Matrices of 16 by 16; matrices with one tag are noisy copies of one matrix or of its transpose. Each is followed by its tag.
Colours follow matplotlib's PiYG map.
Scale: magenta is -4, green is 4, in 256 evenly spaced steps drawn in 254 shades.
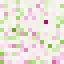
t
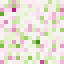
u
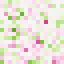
t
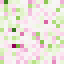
t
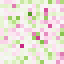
t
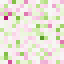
u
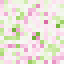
t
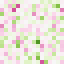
u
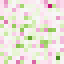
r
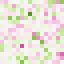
t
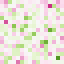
r
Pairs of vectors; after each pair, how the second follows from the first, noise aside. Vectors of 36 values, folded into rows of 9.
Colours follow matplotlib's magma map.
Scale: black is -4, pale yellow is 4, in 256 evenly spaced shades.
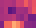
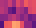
copied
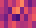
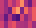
copied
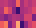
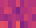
shrunk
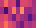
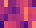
wrapped around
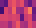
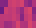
shrunk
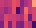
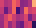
copied
